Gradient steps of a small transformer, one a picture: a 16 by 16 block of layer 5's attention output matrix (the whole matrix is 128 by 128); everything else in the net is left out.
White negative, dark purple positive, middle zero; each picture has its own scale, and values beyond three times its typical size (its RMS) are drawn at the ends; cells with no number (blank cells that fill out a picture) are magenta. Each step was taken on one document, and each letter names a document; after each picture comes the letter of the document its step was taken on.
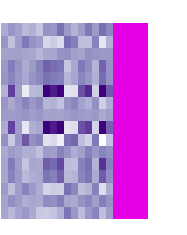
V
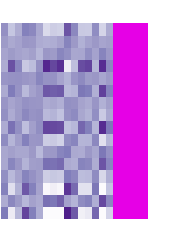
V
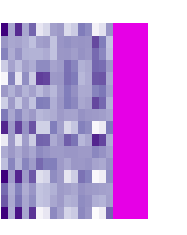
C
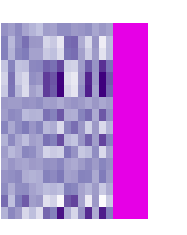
V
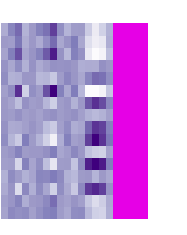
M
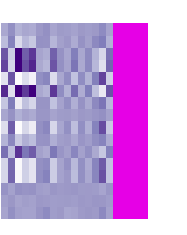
C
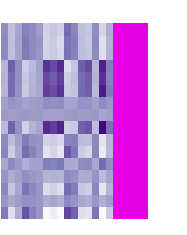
V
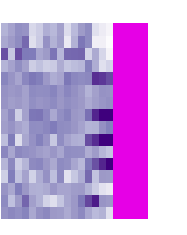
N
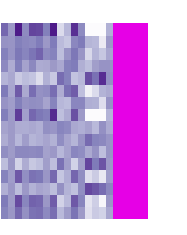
M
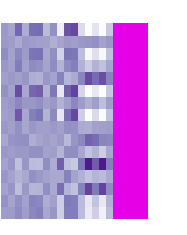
M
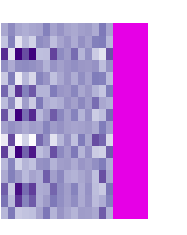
C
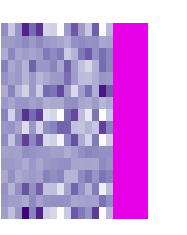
V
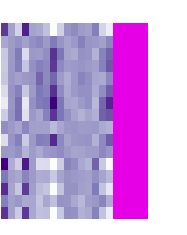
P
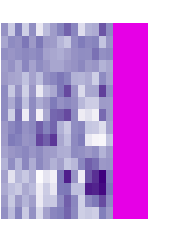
M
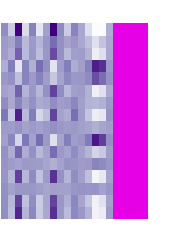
M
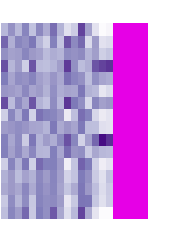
N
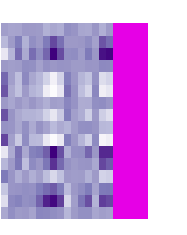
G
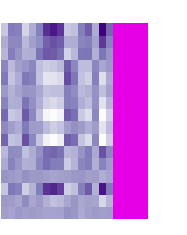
G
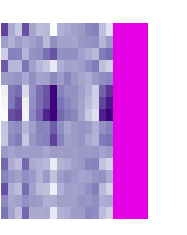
P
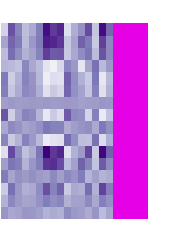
G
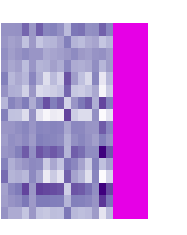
G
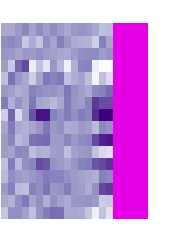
N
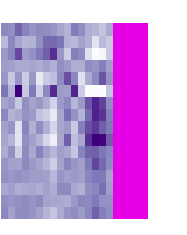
M
